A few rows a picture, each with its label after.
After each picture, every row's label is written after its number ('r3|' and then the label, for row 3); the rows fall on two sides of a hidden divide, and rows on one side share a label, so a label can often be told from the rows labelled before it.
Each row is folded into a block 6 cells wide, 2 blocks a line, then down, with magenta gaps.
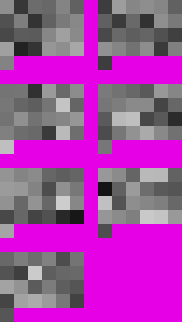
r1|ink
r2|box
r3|ink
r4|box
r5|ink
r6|box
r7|box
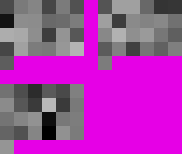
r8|box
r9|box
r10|ink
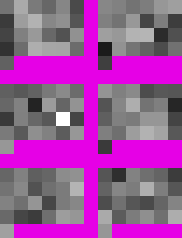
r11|box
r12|box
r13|ink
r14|box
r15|ink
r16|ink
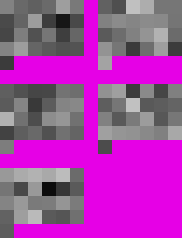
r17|box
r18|ink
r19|ink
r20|box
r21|box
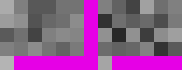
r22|ink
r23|ink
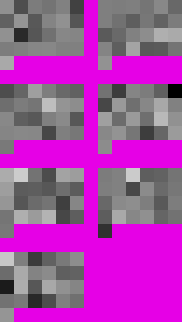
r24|ink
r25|ink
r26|ink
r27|ink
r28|box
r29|box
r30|ink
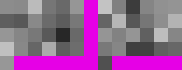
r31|box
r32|ink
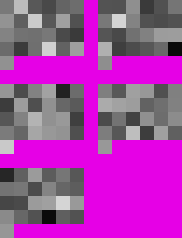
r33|box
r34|ink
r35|ink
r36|ink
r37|ink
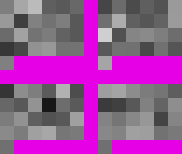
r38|box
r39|ink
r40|box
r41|box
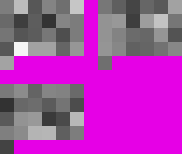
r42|box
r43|ink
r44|box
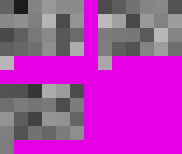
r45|ink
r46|ink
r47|ink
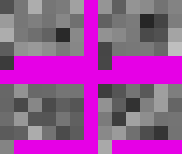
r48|box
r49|box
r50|box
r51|ink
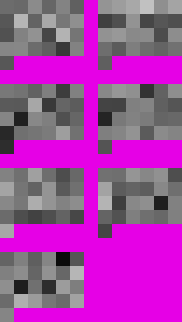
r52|ink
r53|box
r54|box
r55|box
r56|ink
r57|box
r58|ink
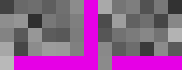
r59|ink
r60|ink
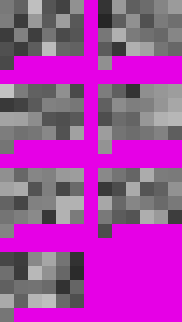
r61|box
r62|box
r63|box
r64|ink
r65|ink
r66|box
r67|box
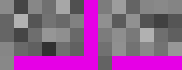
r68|ink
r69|box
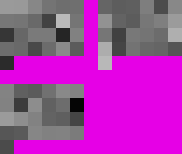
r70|box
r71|ink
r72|box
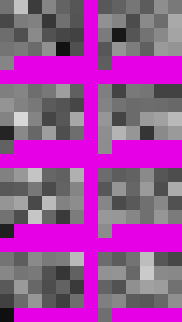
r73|box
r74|ink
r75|box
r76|ink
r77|box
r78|ink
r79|box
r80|ink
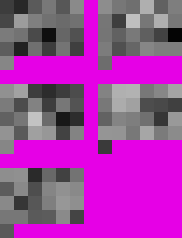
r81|ink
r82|box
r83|box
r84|box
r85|ink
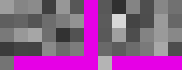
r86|box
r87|ink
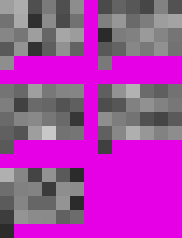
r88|ink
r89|ink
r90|box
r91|box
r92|box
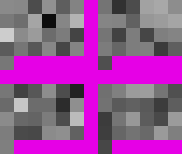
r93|box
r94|ink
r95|ink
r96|box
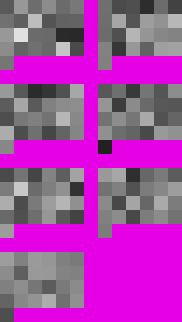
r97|box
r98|ink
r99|ink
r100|box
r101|ink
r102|ink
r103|box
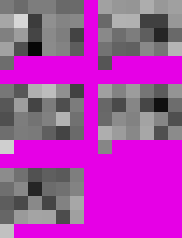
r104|ink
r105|box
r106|ink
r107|box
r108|ink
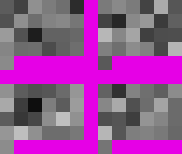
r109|ink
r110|box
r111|ink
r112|ink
